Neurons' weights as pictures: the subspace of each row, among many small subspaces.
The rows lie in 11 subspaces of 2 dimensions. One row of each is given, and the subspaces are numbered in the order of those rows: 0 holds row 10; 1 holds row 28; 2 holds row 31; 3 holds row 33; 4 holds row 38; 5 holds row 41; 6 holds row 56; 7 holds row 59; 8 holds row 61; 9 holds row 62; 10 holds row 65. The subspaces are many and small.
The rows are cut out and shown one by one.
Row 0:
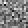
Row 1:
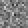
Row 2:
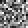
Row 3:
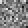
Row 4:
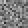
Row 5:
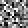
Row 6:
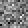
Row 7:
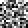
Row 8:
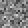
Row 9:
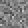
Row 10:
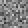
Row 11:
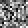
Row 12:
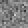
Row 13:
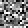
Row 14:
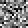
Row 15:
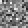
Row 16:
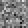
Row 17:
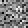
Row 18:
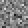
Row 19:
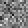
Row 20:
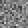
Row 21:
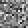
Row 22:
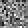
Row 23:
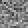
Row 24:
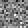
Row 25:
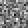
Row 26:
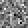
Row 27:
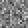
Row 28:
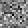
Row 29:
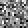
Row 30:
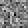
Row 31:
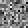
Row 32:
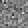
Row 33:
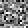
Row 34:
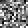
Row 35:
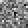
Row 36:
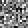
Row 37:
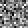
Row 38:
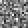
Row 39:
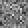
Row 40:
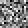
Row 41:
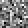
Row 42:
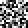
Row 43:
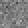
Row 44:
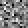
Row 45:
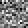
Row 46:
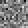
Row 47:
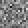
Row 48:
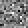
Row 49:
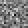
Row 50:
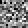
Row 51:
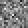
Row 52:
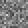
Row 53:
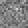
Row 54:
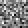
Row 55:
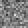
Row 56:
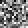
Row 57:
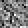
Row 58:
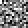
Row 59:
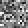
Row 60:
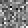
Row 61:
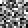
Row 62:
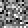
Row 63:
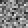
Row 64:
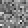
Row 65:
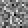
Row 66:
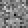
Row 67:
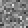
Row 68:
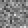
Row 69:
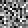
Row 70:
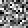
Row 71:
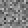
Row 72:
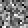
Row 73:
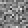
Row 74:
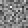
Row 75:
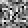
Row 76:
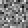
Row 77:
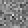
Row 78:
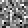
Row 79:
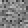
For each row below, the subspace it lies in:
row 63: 8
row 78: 5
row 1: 10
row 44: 7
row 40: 10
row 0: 4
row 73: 3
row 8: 2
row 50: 8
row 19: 7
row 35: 8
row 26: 5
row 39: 1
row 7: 8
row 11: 2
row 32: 4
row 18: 5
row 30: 10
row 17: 9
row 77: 1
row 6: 7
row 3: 6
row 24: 9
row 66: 3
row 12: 5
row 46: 6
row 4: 0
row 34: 2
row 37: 9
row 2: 6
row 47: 10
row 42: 8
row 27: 5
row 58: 4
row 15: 8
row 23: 4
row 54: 9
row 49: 9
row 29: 9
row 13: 3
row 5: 7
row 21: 3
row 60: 2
